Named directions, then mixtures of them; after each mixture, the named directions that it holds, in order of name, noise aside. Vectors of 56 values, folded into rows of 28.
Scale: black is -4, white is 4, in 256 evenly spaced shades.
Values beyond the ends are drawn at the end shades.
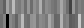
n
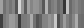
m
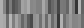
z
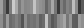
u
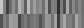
m, u, z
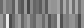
m, n, z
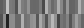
m, n, u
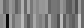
n, z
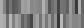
z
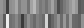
n, u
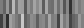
m, n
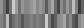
u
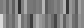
m, z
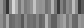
u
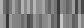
n, u, z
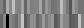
n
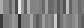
m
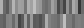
m, u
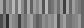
m, n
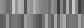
m, u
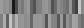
u, z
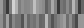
u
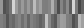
n, u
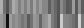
n, u, z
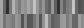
u, z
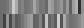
u, z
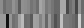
m, n, z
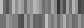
m, u
